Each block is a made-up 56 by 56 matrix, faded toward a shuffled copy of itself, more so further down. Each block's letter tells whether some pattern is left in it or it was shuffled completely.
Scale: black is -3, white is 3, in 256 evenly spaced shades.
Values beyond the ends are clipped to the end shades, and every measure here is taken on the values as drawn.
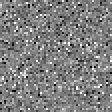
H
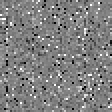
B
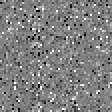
B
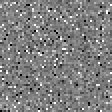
H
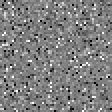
B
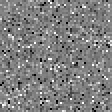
B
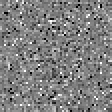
B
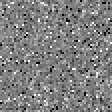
H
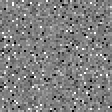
H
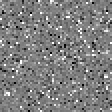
H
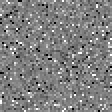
H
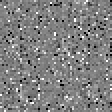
B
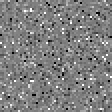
H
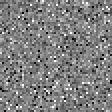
H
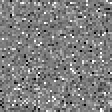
B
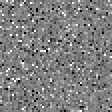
H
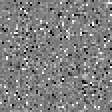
B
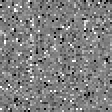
B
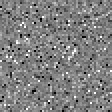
H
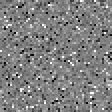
H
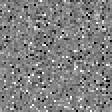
B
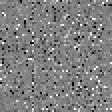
B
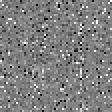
B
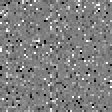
B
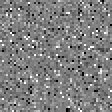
B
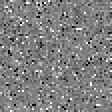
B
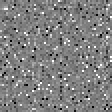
B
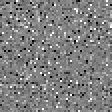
B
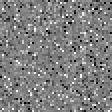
H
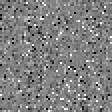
B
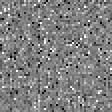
B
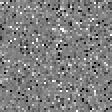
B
